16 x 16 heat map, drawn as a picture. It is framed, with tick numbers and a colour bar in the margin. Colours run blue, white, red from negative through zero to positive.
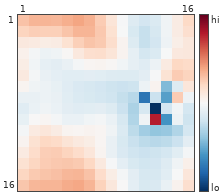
The middle right is the roughest part. On average the colour sits 50% of the way up the scale. A few values lie far out on both sides of the bulk. In the middle right lies a patch that is rougher than the rest. The field is mottled with small blotches.
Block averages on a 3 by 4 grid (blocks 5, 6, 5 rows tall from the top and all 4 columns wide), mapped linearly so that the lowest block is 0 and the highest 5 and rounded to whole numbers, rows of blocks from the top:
4 5 2 3 | 2 1 0 1 | 5 5 1 1
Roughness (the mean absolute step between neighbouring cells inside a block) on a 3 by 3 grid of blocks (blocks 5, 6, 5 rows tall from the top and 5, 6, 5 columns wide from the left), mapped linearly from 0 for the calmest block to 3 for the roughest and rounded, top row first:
000
003
000
